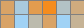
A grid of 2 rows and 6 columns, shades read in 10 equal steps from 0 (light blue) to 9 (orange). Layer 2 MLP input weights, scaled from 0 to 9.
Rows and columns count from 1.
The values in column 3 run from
3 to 7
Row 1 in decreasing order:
9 7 6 5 2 1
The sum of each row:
30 19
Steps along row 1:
down up up down up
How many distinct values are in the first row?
6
